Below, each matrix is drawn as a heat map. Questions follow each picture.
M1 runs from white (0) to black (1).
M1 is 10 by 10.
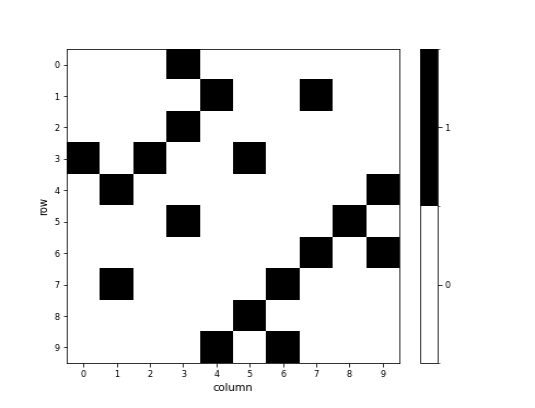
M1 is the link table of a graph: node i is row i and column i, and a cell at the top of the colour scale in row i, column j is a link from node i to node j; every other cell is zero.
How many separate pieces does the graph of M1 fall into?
2
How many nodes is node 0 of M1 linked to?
1
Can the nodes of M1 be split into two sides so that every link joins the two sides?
no
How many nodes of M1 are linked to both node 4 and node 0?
0
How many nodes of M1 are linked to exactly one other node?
3
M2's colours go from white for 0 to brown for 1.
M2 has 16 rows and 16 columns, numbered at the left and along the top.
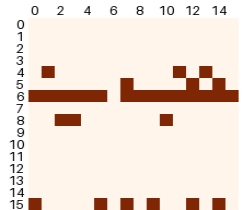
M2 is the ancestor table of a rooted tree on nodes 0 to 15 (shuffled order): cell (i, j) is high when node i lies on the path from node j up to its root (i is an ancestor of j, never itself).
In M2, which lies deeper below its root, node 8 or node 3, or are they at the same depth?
node 3
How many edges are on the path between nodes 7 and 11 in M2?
5
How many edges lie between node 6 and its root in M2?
0
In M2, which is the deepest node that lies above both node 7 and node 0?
15
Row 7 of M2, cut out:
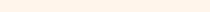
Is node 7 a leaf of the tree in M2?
yes
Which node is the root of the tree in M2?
6
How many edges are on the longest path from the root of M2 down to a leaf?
3
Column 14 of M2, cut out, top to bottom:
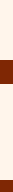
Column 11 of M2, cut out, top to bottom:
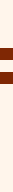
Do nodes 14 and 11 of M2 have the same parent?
no
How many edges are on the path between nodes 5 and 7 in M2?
1
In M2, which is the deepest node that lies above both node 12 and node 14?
5
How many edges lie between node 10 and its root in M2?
2
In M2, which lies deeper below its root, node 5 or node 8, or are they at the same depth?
node 5
